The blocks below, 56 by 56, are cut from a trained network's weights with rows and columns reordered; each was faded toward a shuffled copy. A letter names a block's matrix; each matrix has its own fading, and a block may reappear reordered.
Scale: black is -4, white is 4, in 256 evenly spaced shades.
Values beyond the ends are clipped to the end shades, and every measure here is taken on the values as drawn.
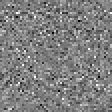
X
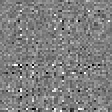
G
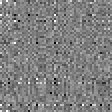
G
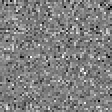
X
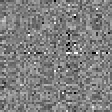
G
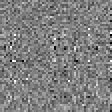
G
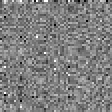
G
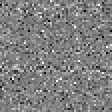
X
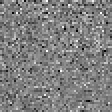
X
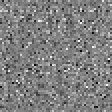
X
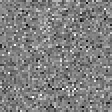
X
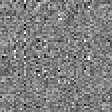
G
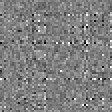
G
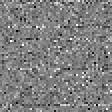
X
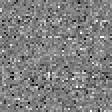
X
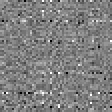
G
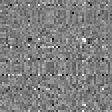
G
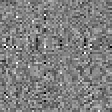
G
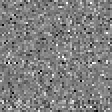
X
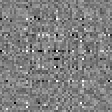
G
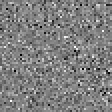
X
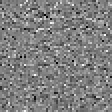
X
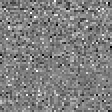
X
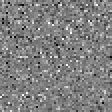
X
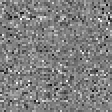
X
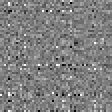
G
